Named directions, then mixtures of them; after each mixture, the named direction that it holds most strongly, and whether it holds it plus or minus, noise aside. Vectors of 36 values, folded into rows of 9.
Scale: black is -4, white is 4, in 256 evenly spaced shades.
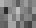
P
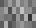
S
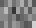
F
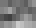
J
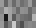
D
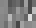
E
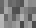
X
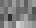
J, plus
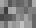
J, plus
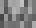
X, minus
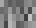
S, minus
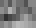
J, plus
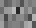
F, minus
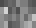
P, minus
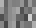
X, minus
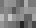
J, minus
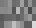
F, plus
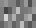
D, minus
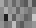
D, plus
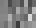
E, plus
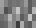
E, plus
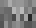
S, plus
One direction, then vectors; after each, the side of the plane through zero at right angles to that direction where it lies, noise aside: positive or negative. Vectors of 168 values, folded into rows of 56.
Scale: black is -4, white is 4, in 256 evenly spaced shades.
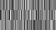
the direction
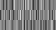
positive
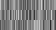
negative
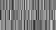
positive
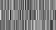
negative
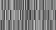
negative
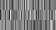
positive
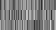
positive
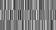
negative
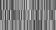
positive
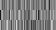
positive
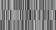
negative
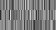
positive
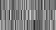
positive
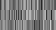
positive
